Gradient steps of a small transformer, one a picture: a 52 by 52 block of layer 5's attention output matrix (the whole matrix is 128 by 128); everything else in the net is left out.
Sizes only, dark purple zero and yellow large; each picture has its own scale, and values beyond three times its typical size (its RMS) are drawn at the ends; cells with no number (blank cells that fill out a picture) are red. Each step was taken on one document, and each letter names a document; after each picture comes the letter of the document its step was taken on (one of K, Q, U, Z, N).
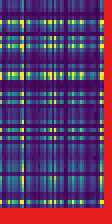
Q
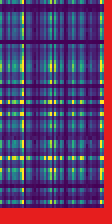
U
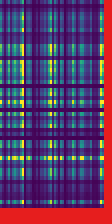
U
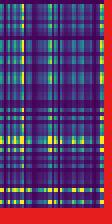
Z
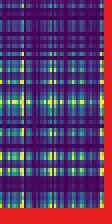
U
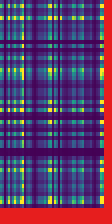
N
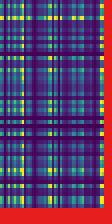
N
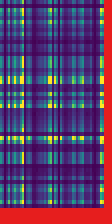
Z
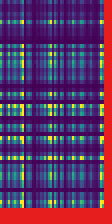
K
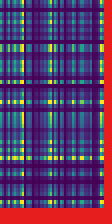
U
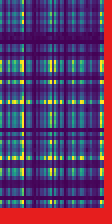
U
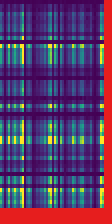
Z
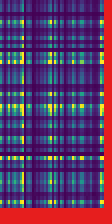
K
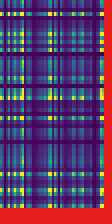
Z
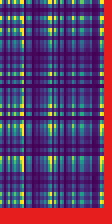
U
